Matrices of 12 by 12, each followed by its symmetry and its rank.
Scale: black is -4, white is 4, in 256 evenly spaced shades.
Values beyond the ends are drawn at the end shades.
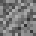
symmetric, full rank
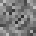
symmetric, full rank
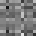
neither, rank two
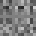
neither, rank two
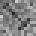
symmetric, full rank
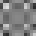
symmetric, rank one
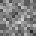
symmetric, full rank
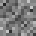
symmetric, full rank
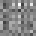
neither, rank two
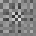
symmetric, rank two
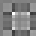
symmetric, rank one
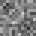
symmetric, full rank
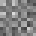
symmetric, rank two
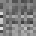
neither, rank two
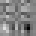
neither, rank two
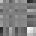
symmetric, rank one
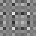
symmetric, rank one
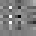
neither, rank two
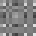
symmetric, rank one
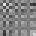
symmetric, rank two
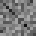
symmetric, full rank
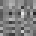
neither, rank two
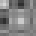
symmetric, rank one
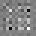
symmetric, rank two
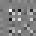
symmetric, rank two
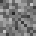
symmetric, full rank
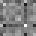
symmetric, rank two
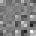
symmetric, rank two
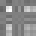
symmetric, rank one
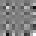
symmetric, rank one
